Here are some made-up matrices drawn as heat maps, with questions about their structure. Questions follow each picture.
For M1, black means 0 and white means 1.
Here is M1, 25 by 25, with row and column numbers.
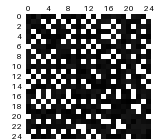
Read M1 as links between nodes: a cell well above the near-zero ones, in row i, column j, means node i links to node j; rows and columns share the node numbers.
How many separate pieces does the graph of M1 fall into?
1
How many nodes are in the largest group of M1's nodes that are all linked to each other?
8
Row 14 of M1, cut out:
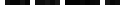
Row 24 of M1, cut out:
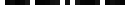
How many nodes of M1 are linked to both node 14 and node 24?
4
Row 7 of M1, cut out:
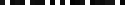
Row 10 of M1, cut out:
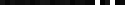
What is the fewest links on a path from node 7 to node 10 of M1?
3
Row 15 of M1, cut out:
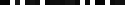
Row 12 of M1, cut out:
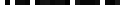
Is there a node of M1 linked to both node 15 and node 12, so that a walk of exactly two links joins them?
yes
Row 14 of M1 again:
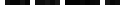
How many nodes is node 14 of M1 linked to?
5
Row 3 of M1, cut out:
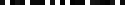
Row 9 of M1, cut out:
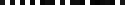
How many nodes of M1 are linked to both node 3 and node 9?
6
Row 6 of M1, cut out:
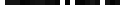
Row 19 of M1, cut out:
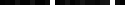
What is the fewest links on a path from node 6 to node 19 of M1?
5
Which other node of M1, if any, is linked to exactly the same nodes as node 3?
node 7
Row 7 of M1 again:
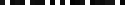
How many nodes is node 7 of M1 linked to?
7
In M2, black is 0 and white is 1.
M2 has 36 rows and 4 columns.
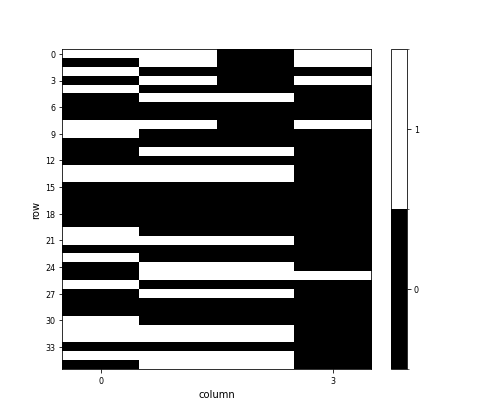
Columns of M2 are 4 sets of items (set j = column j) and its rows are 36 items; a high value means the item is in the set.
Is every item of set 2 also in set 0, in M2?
no
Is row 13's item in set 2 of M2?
yes
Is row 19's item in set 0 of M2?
no
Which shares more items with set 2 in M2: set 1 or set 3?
set 1
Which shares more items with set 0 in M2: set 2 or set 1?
set 1
